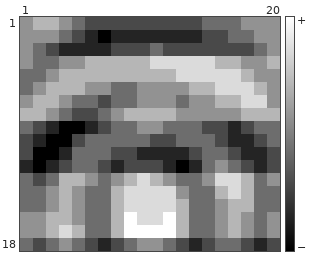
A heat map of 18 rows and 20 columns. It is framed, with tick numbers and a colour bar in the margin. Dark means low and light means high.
Overall the values sit about 50% of the way up the scale. Stripes running across repeat 2 times from top to bottom. The ninth with the highest average is the bottom middle. No overall slope runs across the table. Concentric rings centre on the bottom middle.
